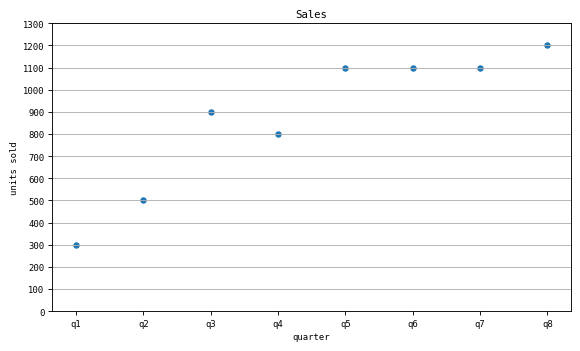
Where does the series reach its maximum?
q8
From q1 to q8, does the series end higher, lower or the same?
higher
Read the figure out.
Title: Sales
x-axis: quarter, ticks q1 q2 q3 q4 q5 q6 q7 q8
y-axis: units sold, ticks 0 100 200 300 400 500 600 700 800 900 1000 1100 1200 1300
Values:
300 500 900 800 1100 1100 1100 1200
